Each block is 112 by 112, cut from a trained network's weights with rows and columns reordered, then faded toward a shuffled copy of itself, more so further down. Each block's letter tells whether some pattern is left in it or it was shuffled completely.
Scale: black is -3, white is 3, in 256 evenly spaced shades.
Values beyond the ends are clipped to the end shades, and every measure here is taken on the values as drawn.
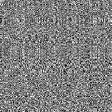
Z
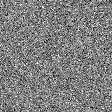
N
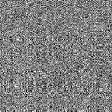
Z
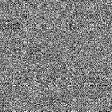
Z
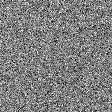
N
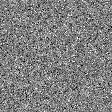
N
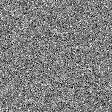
N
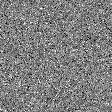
N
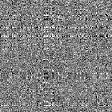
Z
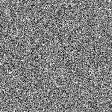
N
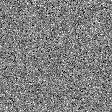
N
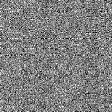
Z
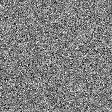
N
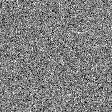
N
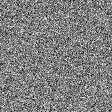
N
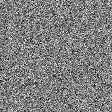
N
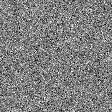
N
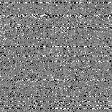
Z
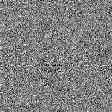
Z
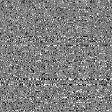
Z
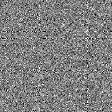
Z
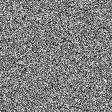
N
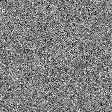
N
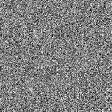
Z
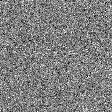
N
